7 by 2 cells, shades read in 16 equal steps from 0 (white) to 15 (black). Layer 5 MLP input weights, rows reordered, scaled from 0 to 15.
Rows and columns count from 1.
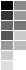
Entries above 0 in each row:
2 2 2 2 2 1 1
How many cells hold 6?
2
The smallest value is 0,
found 2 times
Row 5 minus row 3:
-3 -4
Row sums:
22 18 17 13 10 3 2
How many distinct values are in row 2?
2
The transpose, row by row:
15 12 9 10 6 3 2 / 7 6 8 3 4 0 0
